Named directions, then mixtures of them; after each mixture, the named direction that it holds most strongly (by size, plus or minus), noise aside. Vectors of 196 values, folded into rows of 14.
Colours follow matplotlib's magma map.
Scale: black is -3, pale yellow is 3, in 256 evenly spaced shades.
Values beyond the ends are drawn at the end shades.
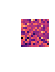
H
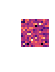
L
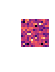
L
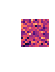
H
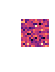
L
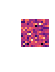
L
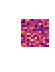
L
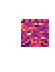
L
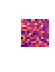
H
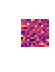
H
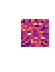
L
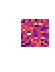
L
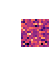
L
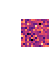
L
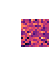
H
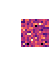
L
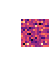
L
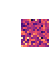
H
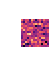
L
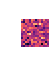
L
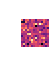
L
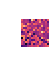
H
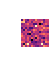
L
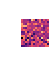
H
